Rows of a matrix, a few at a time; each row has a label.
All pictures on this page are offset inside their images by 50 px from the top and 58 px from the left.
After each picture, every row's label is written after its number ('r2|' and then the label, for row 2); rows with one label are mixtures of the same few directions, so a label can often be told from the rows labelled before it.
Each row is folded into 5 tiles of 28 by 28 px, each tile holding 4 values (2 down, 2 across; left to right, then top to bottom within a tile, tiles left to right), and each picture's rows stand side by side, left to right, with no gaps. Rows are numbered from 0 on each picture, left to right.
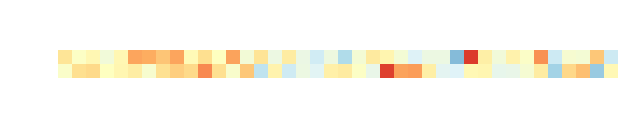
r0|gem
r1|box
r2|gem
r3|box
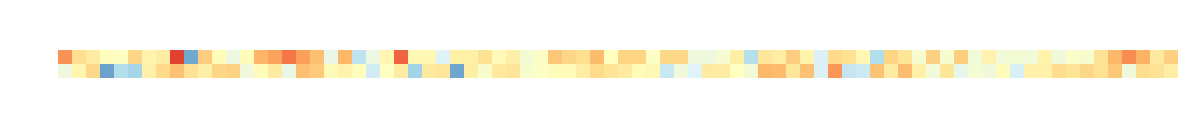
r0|gem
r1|gem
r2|box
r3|gem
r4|gem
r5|box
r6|box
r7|gem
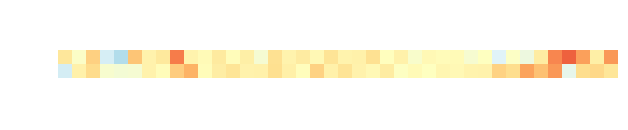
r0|gem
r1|box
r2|box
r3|gem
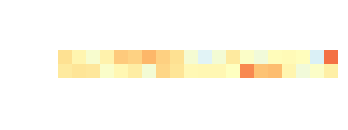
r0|gem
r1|gem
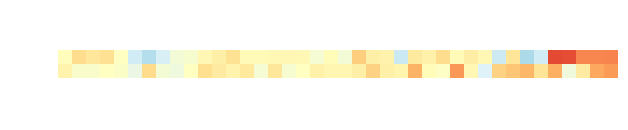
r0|gem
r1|box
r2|box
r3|gem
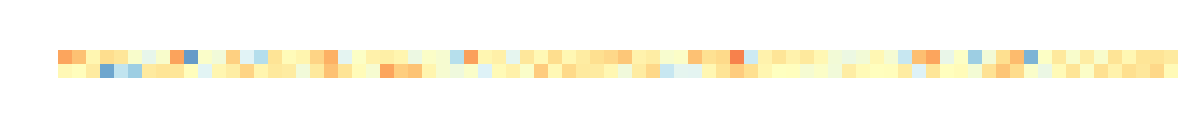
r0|gem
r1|gem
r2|gem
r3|box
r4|gem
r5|gem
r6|box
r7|box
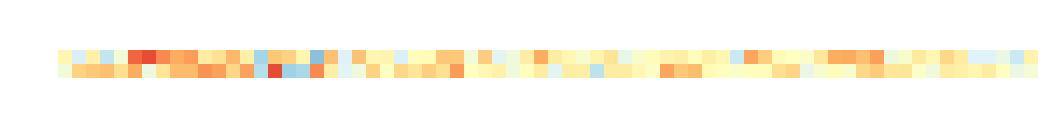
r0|gem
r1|box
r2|box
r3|box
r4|gem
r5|gem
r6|gem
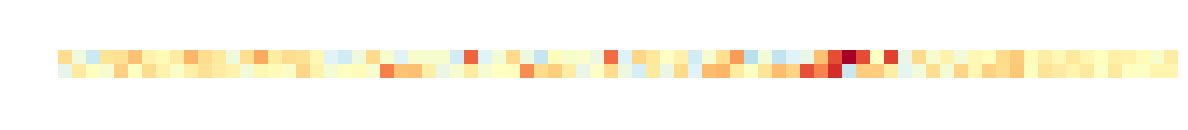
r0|box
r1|gem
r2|gem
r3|gem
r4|box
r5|gem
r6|box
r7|box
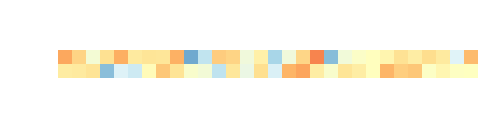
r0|gem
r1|box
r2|gem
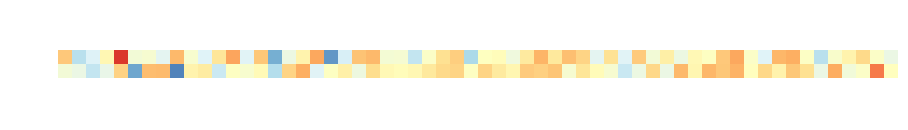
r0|box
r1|box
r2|box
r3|gem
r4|box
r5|box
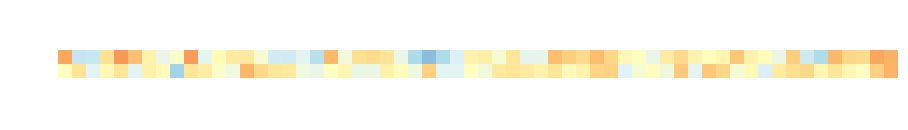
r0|box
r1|gem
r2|gem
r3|gem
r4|box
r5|gem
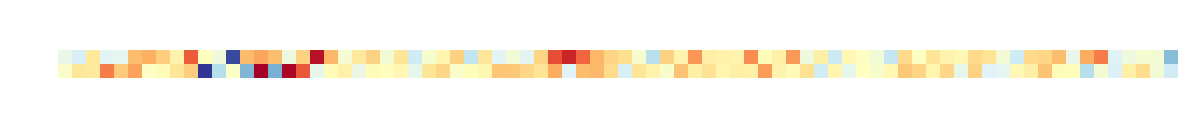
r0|gem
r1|box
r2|box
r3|gem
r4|box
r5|box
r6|box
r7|gem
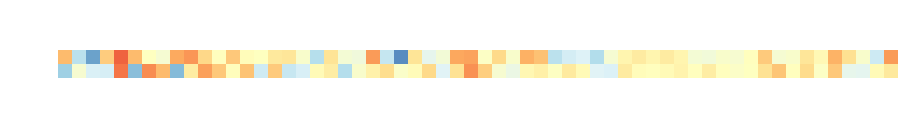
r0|box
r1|box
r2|gem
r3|gem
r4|gem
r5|box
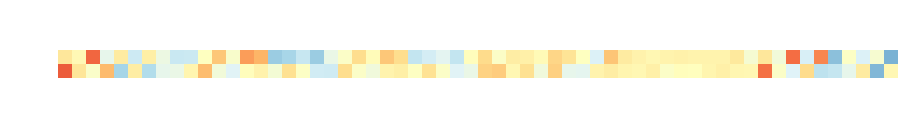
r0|box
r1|gem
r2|gem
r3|box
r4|gem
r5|box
